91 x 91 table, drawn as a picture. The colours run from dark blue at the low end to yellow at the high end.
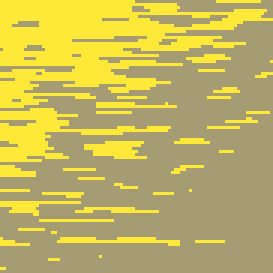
Grain: streaks across. Slope: up to the top left. Ninth with the highest average: top left. Average level on the scale: 80%. Calmest part: bottom right.
